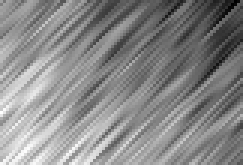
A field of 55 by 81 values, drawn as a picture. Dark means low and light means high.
Odd rows or columns: none. Ninth with the highest average: bottom left. Grain: diagonal, up to the right. Slope: up to the bottom left.
